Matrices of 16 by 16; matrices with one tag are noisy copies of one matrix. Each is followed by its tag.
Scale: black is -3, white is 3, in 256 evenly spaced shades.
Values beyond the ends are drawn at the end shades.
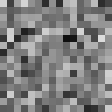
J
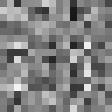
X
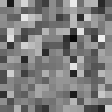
J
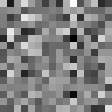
J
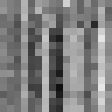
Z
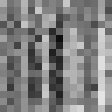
Z
